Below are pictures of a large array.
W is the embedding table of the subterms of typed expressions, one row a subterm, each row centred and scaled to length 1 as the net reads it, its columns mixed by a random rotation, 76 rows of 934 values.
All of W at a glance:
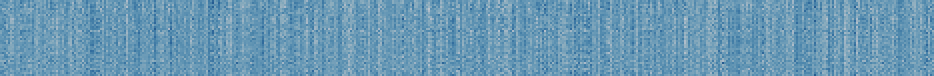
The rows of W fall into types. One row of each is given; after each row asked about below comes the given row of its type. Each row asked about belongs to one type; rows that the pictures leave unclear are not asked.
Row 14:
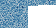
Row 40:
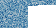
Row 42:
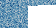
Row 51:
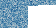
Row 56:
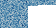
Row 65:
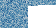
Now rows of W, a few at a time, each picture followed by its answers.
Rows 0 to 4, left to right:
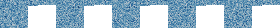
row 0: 51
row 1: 14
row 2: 51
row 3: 14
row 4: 14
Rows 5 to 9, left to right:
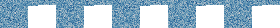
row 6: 51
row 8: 65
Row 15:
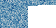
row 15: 56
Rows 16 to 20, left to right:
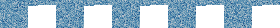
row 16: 51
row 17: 40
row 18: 40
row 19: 40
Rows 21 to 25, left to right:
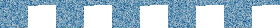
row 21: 51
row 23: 56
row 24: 42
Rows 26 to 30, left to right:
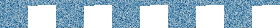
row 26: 42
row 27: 40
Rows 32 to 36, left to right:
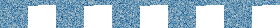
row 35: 51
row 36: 40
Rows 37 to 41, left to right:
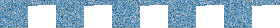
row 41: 42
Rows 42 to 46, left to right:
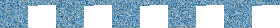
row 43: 51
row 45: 51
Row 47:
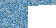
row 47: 40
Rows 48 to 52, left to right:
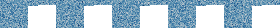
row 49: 56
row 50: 65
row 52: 42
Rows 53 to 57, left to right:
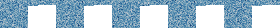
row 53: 40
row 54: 56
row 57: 51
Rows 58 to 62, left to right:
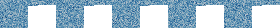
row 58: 40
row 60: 65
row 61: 65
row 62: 56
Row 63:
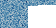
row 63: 56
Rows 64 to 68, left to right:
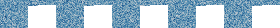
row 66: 42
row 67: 40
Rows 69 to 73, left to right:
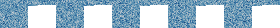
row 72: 42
